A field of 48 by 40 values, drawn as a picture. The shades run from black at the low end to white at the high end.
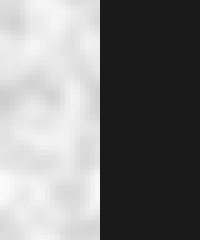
It is made of 1 by 2 panels. Panel 1,1: very high, blotchy, faint in contrast. Panel 1,2: very low, flat.
